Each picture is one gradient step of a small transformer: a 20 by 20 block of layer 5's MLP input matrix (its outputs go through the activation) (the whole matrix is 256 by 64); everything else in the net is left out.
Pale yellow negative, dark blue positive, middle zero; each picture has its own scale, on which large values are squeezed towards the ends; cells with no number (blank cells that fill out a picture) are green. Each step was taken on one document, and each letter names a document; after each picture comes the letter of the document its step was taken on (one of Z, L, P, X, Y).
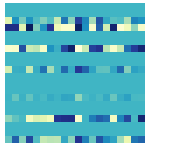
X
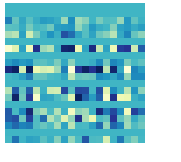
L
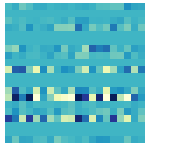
L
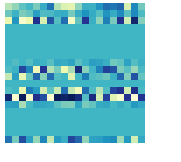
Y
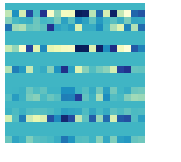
X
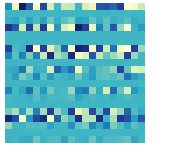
X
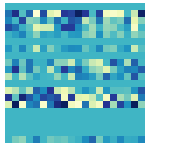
Y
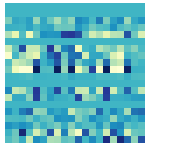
L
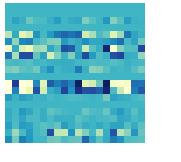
L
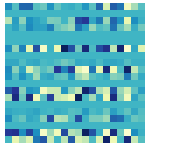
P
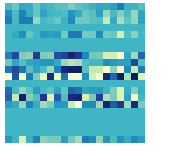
Y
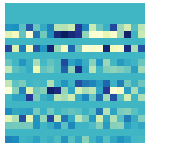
L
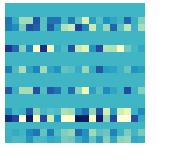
X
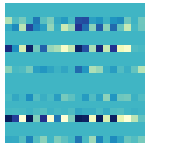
X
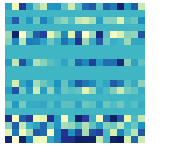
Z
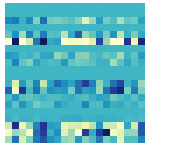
Z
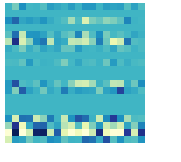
Z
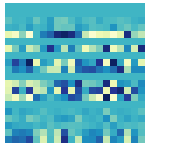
L
